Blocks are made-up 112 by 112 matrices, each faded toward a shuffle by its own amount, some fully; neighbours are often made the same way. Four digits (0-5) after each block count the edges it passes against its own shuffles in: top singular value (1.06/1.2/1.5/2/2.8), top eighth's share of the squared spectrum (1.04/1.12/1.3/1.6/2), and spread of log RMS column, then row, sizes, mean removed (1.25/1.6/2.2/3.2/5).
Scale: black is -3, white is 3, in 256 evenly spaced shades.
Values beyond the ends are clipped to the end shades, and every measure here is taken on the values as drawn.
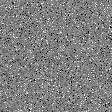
0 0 0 0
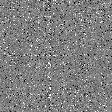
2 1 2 1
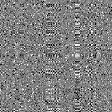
5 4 3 3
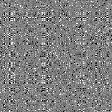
5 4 3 3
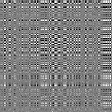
5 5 5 5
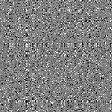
5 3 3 2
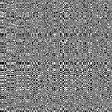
5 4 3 4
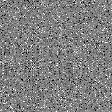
4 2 1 2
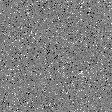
1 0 0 0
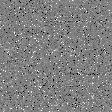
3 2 0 1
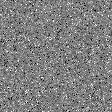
0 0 0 0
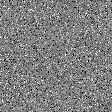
0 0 0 0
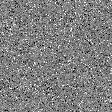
0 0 0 0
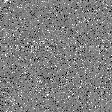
3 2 0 1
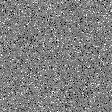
2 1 0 0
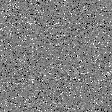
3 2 0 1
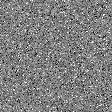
0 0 0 0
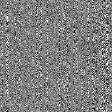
2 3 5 0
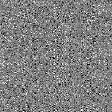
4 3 2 1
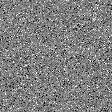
1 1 0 0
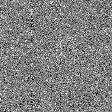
2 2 1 1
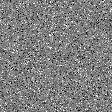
1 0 0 0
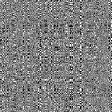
4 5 4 2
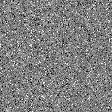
2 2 1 0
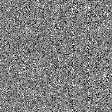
1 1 3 0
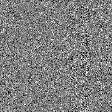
1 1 3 0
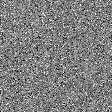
0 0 1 0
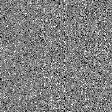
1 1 3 0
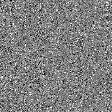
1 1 2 0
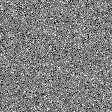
0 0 0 0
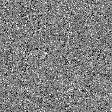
0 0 2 0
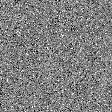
0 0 1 0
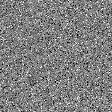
0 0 2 0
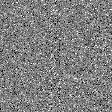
0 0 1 0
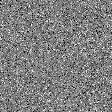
0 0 1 0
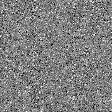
0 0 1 0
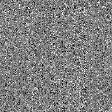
1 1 3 0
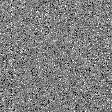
1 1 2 0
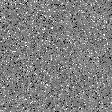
3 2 0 0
